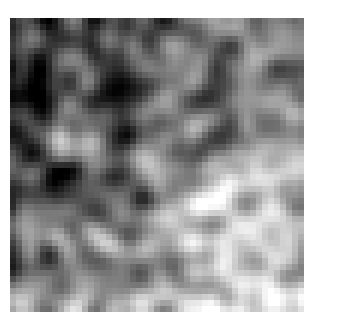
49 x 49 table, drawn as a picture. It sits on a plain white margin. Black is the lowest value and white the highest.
Mirror symmetry: none. Average level on the scale: 50%. Grain: blotchy. Lone odd cells: none. Slope: up to the bottom right. Ninth with the lowest average: top left.
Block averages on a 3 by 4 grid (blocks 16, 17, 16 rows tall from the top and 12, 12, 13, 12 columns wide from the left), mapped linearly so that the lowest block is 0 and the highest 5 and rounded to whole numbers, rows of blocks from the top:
0022 / 1134 / 2345
